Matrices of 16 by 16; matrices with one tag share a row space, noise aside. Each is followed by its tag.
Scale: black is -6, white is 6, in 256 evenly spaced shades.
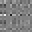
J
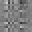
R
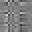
R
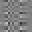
R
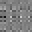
J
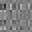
J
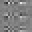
R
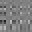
J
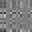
J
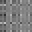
J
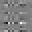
R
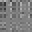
J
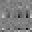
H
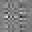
R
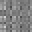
J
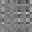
H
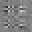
R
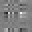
R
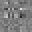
R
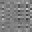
H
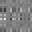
J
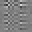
R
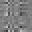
R
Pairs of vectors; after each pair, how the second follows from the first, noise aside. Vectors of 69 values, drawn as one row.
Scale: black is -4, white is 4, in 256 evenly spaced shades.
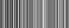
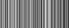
shuffled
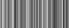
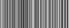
shuffled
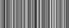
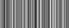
copied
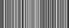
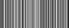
copied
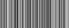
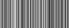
shuffled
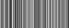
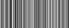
copied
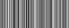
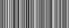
copied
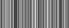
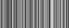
shuffled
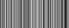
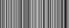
copied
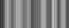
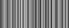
shuffled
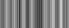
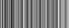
shuffled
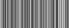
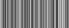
copied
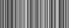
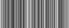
shuffled
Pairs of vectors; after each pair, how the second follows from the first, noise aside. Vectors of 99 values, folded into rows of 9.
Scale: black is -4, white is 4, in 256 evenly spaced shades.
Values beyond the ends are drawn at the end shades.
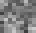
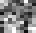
scaled up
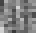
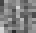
copied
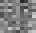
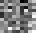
scaled up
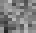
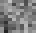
copied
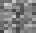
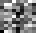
scaled up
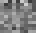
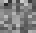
copied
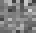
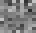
negated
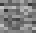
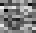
scaled up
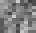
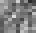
copied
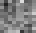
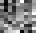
scaled up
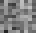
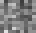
negated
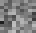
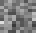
negated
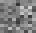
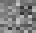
negated
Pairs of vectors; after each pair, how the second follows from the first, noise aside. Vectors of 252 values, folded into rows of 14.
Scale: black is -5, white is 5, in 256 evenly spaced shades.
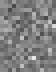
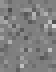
partly zeroed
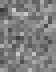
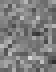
reversed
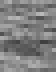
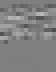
partly zeroed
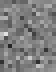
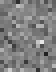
wrapped around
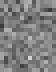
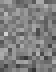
wrapped around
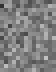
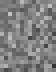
reversed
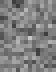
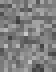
reversed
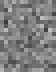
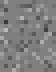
partly zeroed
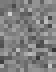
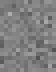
shrunk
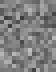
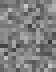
wrapped around
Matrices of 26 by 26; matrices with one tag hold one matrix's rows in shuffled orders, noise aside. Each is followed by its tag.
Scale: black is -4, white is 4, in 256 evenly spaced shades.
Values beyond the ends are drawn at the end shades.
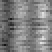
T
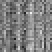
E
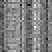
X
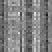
X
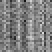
E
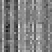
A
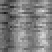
T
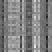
X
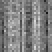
X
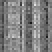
X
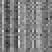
A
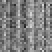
E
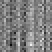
E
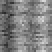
T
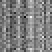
E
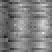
T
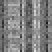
X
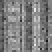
X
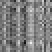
E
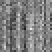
E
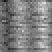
T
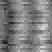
T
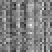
E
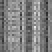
X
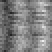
T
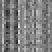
A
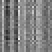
A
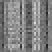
X
